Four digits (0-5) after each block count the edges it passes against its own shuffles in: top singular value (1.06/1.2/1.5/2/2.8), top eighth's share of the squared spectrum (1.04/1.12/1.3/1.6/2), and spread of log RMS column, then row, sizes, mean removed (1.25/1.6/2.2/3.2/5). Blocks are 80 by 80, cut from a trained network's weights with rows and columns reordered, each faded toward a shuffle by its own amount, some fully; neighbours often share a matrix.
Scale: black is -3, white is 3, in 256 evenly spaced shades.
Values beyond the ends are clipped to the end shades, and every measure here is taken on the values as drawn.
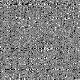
3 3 0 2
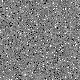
0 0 0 0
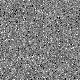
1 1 0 0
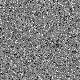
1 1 0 0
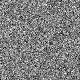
0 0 0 0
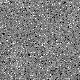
2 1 0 1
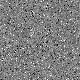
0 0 0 0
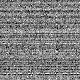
4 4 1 2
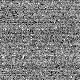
3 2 0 1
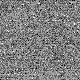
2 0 0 0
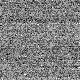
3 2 0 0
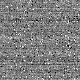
3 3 2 1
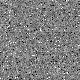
0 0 0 0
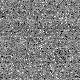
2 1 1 0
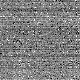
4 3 2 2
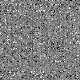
2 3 0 2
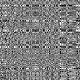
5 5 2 3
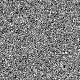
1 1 0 0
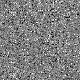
3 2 0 1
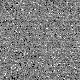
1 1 1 0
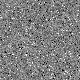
0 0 0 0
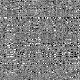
3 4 1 3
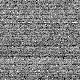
4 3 0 2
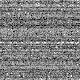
4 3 1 2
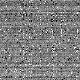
3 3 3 2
